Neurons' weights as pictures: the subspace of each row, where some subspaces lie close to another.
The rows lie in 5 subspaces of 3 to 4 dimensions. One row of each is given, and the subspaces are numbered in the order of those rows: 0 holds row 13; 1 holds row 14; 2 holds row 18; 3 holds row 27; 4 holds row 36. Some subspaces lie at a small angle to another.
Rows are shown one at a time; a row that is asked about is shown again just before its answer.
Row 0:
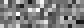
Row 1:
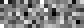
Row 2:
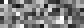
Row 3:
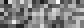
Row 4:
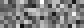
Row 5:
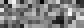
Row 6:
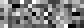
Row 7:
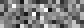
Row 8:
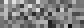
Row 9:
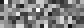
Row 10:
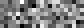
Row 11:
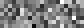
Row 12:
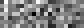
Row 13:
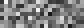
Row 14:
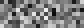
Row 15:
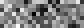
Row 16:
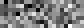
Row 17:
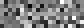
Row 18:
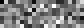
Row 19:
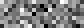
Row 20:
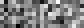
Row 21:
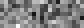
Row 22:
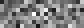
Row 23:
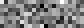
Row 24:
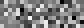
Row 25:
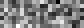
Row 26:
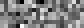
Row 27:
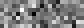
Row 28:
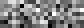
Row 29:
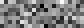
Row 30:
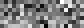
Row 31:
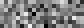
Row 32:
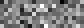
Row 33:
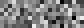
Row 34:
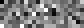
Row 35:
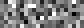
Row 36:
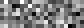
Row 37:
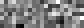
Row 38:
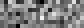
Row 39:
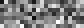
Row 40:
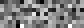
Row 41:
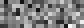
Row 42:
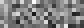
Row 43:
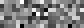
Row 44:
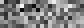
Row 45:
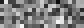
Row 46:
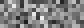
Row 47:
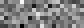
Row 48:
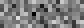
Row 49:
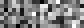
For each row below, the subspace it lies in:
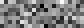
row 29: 2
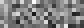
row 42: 4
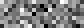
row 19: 2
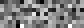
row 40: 1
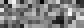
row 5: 4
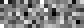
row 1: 1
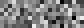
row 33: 4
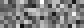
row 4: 1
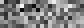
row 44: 3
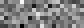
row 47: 1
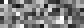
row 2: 2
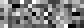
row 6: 4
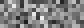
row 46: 3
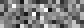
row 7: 3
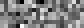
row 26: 3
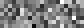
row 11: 4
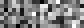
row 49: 0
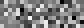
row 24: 4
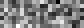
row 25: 0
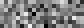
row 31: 0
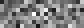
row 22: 1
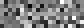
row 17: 4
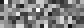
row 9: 0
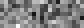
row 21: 3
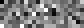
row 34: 1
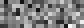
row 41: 4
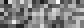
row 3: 1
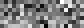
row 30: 2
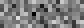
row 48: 3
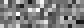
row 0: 3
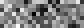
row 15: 1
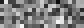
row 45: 2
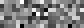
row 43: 1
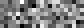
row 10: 3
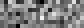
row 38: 3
